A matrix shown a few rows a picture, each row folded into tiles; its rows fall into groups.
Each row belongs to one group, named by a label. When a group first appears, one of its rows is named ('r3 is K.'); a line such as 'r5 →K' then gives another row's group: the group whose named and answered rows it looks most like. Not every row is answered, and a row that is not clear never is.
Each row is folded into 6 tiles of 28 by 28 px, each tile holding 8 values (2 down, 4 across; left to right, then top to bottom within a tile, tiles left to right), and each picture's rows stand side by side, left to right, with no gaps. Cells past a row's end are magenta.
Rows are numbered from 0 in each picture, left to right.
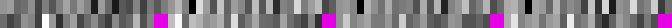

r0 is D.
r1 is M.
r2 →M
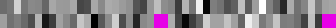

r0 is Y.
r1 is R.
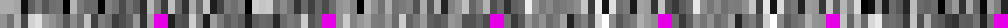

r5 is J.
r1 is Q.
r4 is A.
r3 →A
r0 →J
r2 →M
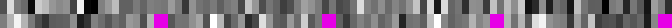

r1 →D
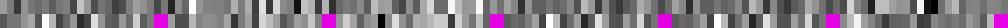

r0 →D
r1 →A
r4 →D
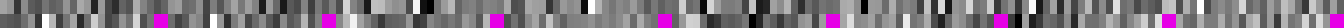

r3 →Q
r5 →M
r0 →D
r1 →D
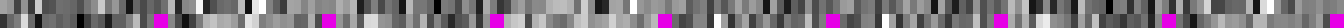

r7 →R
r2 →J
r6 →J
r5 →D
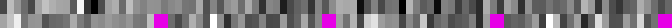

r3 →D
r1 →D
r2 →J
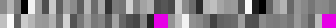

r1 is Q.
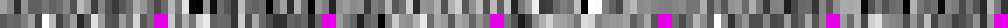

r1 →J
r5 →J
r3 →R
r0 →D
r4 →D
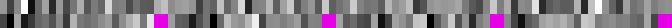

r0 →A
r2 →Y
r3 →R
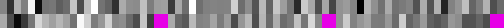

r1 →A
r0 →R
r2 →M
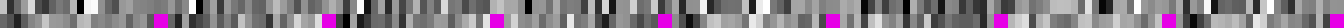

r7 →R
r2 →A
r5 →J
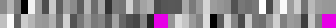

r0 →M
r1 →Y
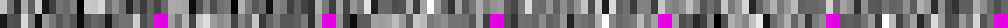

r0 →Q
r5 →D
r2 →R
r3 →A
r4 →Y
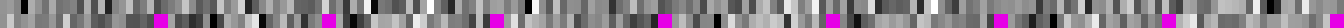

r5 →R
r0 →M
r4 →Y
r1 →Y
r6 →Y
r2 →R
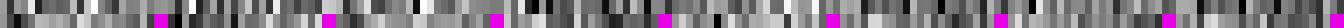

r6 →M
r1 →A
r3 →J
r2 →R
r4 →Y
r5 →J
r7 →J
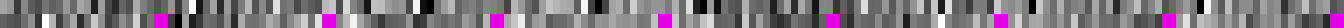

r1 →A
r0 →D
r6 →M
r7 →M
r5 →A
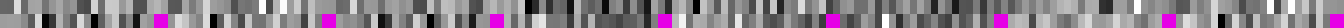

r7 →Y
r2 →Y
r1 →Y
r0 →Y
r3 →J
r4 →M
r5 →D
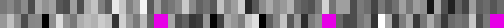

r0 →Y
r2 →D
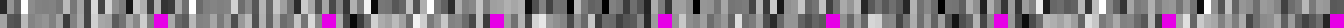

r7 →M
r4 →M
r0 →A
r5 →J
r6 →R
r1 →A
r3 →J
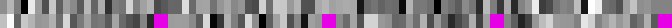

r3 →R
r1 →Y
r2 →J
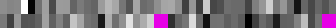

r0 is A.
